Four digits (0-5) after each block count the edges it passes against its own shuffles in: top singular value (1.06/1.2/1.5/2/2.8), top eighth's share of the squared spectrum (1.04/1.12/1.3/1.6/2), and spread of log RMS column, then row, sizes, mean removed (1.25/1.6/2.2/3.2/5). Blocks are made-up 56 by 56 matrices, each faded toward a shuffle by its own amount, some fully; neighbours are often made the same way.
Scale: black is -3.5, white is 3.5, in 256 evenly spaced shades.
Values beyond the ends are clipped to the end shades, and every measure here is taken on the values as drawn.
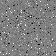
1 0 0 0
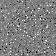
1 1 0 1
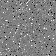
0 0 0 0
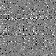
4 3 1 2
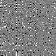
4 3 2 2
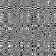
4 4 3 2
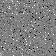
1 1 0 0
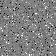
0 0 0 0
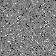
1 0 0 0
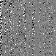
2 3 3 0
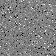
0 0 0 0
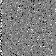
2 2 2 0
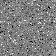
0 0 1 0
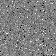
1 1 0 0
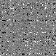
2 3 2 2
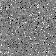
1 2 1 0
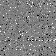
2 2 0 1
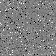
0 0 0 0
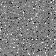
2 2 0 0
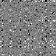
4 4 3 2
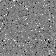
1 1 0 0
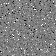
0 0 0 0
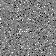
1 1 1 0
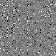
3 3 2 1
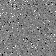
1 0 0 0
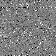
1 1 0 1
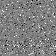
1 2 0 1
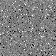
1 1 0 1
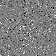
0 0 0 0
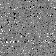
1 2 0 2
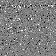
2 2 0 2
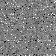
1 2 0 2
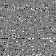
2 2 0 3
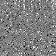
3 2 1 0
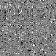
3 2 1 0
